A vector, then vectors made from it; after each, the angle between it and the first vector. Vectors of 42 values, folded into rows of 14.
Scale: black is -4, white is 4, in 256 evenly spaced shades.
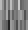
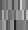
orthogonal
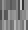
partly opposed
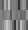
partly opposed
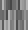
partly opposed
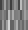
nearly opposite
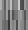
nearly parallel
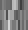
partly opposed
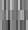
nearly parallel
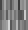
nearly opposite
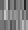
orthogonal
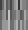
nearly opposite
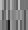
nearly parallel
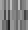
nearly parallel
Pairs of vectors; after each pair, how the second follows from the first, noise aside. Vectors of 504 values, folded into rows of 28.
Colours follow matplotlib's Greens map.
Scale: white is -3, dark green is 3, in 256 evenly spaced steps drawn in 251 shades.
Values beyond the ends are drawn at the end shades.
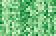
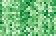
copied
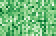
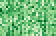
copied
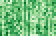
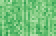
shrunk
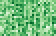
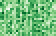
reversed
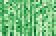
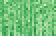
shrunk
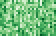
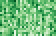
reversed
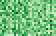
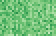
shrunk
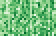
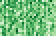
reversed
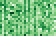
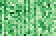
copied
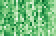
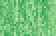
shrunk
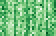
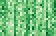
copied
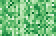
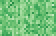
shrunk
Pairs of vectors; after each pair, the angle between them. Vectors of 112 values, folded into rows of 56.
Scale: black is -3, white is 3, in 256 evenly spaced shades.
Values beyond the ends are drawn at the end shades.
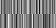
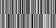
nearly opposite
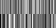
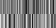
nearly opposite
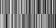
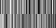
nearly parallel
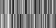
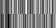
nearly opposite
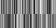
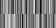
partly opposed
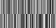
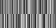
nearly opposite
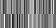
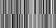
nearly parallel
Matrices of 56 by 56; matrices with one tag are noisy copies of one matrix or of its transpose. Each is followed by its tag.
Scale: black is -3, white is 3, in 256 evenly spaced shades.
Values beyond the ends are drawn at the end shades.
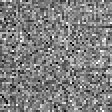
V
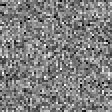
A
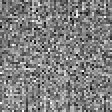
V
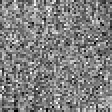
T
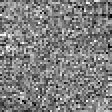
T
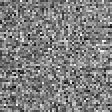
V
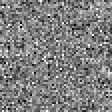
A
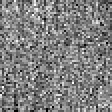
T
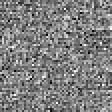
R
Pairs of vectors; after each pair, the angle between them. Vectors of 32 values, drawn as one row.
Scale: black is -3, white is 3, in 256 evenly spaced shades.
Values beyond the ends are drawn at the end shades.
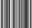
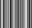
nearly opposite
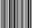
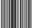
partly aligned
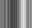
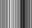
nearly opposite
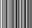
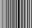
partly aligned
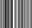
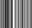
nearly parallel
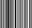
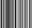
nearly parallel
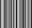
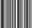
nearly opposite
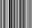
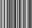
partly aligned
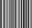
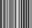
nearly parallel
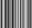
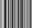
partly aligned
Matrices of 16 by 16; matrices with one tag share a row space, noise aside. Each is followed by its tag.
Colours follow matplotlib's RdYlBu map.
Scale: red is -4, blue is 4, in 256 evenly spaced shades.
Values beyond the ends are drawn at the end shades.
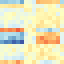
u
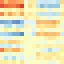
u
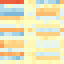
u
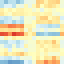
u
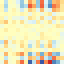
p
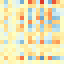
p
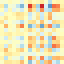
p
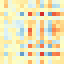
p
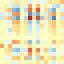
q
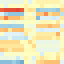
u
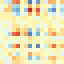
q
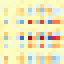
p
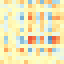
p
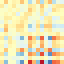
p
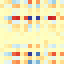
q
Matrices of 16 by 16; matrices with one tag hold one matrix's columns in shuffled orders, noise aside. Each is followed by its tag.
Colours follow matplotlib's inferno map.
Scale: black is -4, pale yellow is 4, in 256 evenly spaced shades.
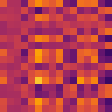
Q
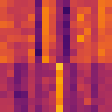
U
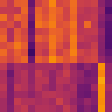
U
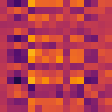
Q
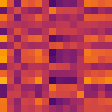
Q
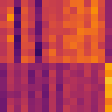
U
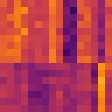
U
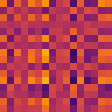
Q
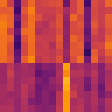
U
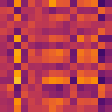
Q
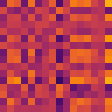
Q
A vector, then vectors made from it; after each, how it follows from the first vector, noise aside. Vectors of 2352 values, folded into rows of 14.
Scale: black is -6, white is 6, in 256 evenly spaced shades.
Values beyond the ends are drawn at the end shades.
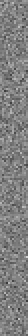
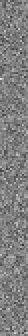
reversed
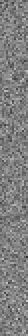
negated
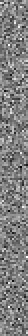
scaled up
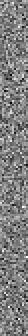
scaled up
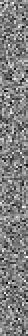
scaled up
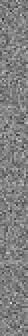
wrapped around
